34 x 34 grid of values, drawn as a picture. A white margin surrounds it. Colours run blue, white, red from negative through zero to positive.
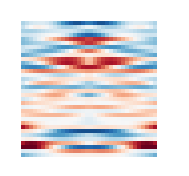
Mirror symmetry: left to right. Grain: streaks across. Average level on the scale: 50%.
